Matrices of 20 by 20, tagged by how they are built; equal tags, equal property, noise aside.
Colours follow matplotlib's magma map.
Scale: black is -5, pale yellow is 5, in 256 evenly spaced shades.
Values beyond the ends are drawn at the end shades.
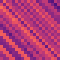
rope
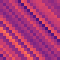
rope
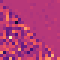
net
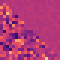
net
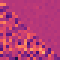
net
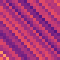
rope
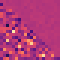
net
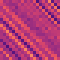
rope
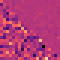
net
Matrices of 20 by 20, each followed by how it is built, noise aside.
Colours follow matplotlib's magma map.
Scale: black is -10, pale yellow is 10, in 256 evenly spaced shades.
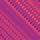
Toeplitz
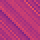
Toeplitz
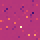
sparse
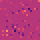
sparse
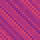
Toeplitz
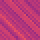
Toeplitz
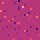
sparse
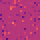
sparse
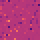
sparse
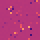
sparse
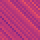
Toeplitz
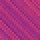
Toeplitz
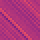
Toeplitz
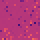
sparse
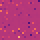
sparse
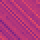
Toeplitz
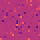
sparse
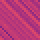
Toeplitz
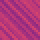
Toeplitz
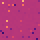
sparse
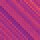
Toeplitz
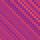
Toeplitz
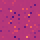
sparse
